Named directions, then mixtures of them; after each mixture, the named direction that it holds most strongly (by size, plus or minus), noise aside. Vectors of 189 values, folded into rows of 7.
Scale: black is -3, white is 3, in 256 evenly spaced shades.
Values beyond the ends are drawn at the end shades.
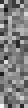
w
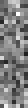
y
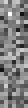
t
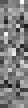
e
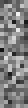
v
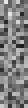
t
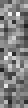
v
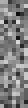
y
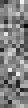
e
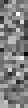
v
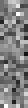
y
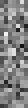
e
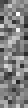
v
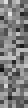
t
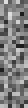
t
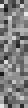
w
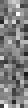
y
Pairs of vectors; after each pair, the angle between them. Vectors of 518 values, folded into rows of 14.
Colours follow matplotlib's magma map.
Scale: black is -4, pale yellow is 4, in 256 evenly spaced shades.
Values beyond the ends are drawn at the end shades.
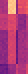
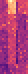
nearly parallel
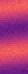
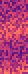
partly opposed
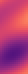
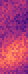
nearly opposite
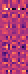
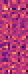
nearly parallel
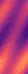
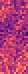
partly aligned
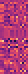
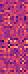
nearly opposite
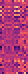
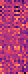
nearly opposite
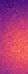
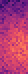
nearly parallel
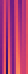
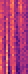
nearly opposite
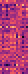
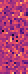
orthogonal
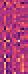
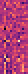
nearly parallel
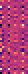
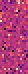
orthogonal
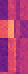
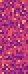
orthogonal
